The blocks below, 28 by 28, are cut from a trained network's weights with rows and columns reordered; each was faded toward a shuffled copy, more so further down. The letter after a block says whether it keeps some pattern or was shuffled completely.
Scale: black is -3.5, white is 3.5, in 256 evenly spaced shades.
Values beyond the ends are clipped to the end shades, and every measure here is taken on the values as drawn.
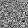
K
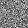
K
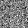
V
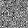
K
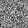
K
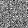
V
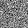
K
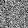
V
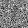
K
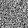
V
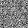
V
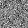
V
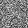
K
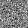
V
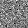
V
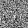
K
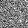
K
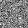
V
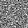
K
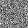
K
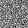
V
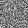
K
